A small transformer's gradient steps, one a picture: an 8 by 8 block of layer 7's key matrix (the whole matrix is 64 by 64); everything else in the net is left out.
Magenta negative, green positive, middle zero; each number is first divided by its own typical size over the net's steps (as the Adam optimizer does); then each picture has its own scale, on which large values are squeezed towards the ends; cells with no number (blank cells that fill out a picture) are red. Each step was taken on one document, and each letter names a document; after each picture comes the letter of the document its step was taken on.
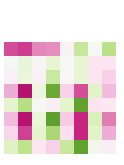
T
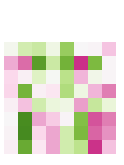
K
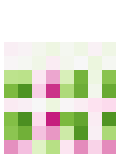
T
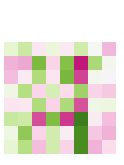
K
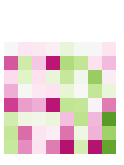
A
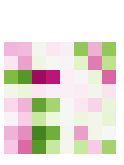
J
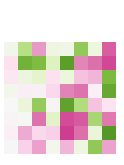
K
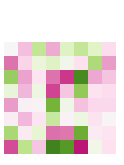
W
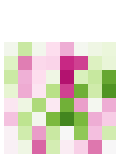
K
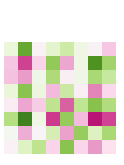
K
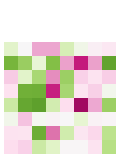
A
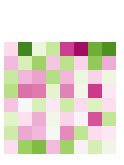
W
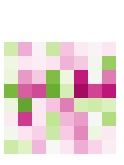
A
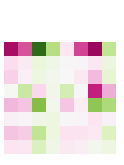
J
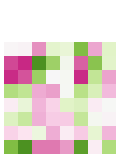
W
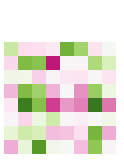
A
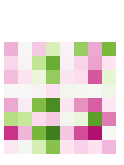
J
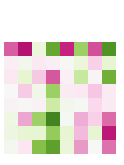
J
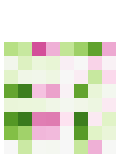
T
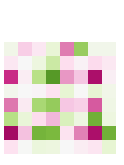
J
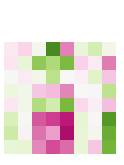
K
